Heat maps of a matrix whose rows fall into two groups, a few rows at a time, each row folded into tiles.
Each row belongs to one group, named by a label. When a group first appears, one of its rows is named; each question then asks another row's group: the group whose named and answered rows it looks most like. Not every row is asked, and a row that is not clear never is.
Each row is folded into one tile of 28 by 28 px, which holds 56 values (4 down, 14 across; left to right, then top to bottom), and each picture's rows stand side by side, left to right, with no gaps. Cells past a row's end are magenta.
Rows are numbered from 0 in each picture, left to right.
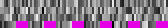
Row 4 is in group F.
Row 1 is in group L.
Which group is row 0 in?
L
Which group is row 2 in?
L
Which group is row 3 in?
L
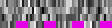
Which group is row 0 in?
L
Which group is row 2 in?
L
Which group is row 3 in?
F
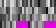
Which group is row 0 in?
L
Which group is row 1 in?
F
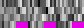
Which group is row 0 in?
F
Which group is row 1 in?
F
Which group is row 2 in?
L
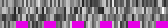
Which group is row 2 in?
L
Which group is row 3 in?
F
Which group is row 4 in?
F
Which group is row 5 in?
F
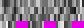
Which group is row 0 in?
F
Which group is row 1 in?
L
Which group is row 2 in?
F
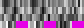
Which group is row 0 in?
F
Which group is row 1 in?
F
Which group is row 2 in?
L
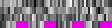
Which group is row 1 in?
F
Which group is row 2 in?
L
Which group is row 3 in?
F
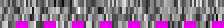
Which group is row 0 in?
F
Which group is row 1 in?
F
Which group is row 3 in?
F
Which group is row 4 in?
L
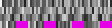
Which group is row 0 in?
F
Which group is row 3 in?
L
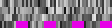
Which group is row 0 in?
L
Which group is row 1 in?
F
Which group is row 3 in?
L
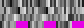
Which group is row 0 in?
F
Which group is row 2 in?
L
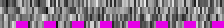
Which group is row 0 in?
F
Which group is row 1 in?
F
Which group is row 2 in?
F
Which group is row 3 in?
L
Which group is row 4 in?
L
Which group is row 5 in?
L
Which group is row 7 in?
F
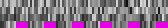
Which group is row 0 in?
L
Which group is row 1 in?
L
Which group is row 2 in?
L
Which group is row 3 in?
L
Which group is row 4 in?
F
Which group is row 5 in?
L
